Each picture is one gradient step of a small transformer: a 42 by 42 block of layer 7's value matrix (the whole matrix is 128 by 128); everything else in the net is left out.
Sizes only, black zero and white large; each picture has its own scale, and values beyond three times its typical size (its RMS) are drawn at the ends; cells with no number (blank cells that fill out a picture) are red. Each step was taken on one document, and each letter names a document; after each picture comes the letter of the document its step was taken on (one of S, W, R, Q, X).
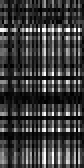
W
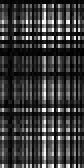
W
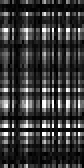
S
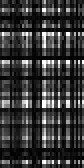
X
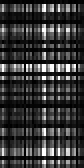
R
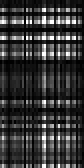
R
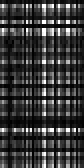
W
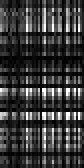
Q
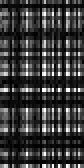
S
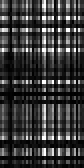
W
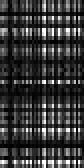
W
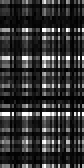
X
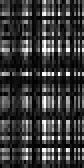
X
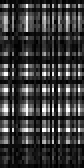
S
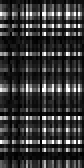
Q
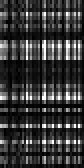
Q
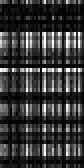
Q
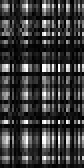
X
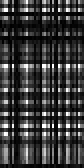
S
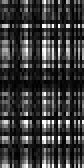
X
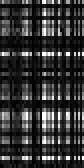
X
